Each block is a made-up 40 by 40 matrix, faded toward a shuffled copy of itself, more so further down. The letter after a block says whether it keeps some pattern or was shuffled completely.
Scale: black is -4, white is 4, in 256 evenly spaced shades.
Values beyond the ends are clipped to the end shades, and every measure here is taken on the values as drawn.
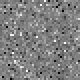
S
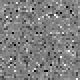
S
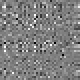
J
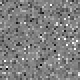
S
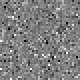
S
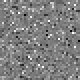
S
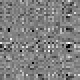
J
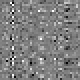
J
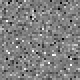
S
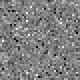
S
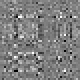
J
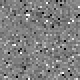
S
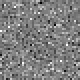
S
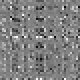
J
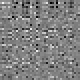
J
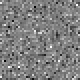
S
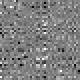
J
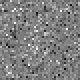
S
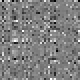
J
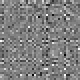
J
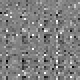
J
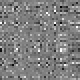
J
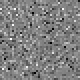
S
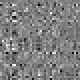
J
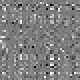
J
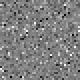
S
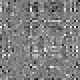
J
